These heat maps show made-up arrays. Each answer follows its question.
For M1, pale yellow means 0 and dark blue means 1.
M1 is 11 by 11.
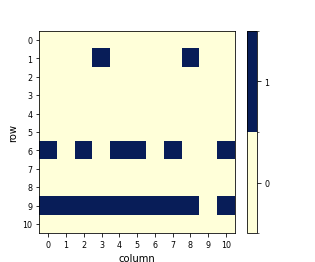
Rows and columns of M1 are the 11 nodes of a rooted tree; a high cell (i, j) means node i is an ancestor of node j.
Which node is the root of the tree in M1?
9
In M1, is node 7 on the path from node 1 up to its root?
no
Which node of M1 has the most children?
6
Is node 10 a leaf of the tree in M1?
yes
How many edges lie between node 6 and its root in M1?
1
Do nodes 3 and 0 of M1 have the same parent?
no
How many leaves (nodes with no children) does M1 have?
8
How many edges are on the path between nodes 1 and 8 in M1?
1
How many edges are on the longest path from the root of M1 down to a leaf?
2
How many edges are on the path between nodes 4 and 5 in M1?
2
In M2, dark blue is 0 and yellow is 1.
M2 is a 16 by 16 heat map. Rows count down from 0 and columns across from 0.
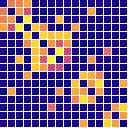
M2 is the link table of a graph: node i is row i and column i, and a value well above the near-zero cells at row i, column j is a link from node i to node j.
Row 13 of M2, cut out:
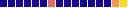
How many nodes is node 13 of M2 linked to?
3
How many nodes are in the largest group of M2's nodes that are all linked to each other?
5
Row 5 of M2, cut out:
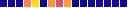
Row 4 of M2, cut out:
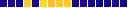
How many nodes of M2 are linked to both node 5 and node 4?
4
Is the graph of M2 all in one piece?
yes
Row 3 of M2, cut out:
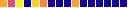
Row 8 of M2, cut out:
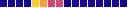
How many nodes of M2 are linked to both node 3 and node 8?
2
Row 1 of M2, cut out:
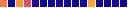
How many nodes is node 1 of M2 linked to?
4
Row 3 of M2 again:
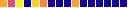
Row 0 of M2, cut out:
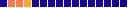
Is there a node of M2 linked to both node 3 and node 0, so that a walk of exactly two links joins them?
yes
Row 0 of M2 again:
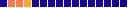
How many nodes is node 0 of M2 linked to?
3
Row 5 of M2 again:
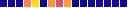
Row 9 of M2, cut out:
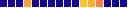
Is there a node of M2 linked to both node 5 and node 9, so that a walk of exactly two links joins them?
yes
